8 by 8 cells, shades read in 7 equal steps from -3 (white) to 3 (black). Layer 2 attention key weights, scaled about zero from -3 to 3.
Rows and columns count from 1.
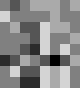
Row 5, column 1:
0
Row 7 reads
0 -2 1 1 -2 -1 -2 0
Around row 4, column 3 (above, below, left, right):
1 1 0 1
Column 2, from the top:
1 0 -1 0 0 1 -2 0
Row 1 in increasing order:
-1 -1 -1 -1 0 0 0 1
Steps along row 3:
down up same down up same up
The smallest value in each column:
-2 -2 -1 -1 -2 -1 -2 -1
